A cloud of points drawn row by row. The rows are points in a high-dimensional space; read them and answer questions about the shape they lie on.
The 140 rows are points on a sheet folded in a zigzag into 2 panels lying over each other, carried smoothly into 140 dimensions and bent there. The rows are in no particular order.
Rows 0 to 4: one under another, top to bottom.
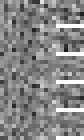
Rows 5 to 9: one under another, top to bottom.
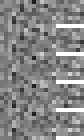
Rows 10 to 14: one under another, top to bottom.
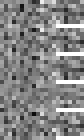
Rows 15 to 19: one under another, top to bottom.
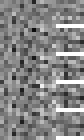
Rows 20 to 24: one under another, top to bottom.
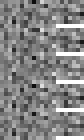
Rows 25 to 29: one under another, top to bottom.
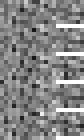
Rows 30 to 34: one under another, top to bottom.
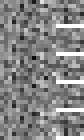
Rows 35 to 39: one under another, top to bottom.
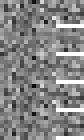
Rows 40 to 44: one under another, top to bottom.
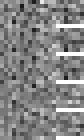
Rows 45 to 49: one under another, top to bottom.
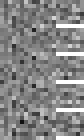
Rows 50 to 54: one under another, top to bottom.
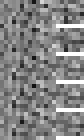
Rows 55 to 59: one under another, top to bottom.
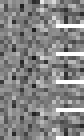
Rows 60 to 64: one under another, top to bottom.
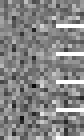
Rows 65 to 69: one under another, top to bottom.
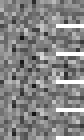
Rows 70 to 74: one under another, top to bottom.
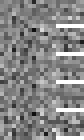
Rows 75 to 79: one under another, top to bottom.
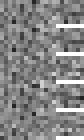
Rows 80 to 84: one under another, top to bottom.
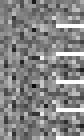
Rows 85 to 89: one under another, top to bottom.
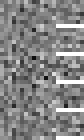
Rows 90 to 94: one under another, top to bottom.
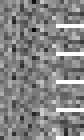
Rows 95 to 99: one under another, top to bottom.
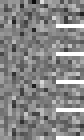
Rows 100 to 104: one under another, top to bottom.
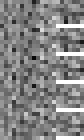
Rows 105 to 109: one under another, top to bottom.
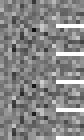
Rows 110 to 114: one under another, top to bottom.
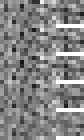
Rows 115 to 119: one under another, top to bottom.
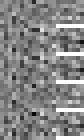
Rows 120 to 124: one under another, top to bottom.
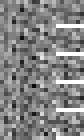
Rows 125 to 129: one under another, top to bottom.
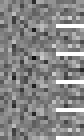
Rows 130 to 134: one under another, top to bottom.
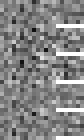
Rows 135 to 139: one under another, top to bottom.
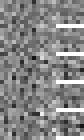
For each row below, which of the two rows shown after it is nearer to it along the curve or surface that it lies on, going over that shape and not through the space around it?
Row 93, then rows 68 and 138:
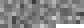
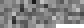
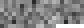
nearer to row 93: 138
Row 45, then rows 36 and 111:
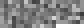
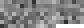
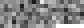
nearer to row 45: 36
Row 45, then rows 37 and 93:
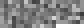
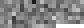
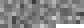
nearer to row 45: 93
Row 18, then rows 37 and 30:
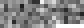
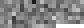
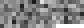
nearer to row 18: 30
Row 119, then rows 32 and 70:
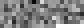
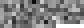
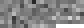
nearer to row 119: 32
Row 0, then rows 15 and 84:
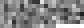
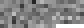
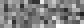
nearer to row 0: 84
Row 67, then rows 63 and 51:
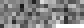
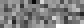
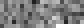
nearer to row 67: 63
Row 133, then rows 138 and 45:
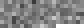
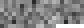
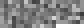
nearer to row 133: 45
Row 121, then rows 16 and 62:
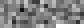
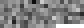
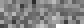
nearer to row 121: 62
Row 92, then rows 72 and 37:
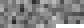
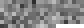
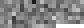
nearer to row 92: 72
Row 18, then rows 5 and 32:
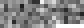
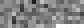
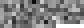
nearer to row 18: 32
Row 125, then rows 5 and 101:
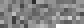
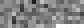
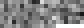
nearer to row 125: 5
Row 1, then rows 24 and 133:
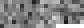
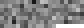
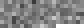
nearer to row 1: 133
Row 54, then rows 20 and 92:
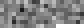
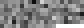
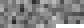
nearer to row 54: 92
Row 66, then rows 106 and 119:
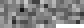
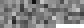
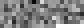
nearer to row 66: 119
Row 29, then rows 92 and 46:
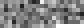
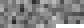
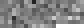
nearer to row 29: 92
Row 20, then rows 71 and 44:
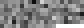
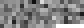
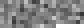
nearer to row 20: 71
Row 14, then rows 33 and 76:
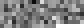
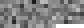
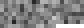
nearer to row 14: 33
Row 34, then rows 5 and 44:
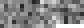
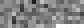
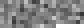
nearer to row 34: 44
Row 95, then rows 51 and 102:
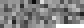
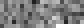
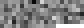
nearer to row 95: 102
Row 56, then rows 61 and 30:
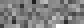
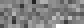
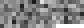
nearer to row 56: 61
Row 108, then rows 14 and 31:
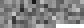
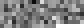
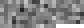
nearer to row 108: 14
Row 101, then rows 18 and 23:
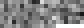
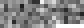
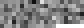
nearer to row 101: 18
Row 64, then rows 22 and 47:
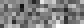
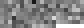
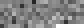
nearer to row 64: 47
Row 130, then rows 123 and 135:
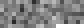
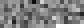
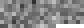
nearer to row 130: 135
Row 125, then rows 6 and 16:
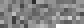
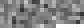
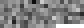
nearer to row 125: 16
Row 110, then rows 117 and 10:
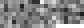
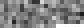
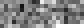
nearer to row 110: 10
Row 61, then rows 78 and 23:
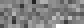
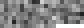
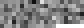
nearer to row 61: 23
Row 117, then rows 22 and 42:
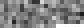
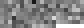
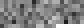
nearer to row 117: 42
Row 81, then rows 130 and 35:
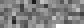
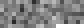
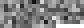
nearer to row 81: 35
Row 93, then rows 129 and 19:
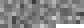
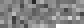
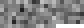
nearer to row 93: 19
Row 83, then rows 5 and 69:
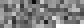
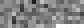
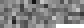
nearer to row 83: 69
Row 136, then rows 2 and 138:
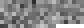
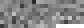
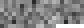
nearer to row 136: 138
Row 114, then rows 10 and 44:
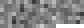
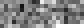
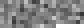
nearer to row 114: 44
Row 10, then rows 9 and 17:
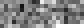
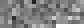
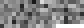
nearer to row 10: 17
